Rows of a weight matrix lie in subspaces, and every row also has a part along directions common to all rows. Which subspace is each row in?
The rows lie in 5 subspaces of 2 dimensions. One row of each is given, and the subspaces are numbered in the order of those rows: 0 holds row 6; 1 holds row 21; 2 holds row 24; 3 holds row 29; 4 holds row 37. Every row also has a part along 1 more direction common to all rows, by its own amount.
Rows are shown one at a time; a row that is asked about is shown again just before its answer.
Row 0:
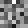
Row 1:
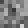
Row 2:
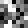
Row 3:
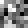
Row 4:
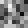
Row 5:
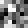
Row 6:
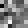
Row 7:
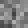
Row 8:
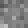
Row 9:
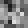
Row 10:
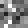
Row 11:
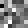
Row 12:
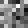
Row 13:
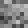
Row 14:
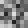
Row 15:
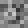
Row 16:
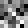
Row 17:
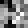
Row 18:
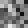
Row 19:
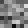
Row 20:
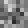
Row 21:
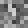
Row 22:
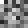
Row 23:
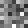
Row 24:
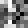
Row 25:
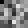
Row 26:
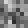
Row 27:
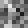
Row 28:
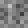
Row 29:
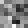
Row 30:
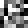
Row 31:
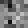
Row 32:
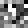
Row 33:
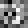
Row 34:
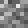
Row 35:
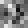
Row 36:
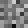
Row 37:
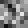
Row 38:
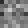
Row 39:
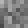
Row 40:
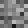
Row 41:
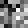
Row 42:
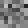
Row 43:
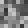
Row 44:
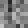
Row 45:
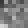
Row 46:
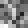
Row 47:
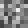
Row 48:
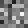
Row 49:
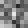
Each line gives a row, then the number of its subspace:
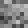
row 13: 3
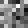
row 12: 0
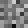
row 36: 3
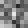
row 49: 4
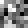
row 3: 1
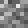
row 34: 0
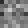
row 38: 4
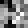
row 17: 2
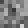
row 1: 2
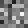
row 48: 3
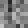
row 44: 4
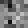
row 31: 2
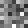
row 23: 3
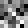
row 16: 2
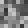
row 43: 2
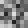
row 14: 4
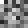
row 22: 2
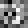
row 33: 1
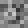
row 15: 1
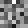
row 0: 3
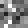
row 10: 0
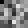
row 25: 4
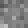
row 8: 4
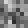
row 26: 2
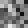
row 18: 0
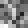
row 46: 4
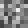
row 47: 1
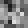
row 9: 2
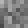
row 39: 4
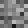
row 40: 3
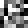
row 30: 1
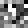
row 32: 1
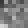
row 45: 4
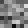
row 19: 3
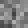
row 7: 4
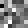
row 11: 0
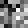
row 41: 0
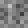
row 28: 3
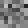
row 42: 1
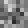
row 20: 2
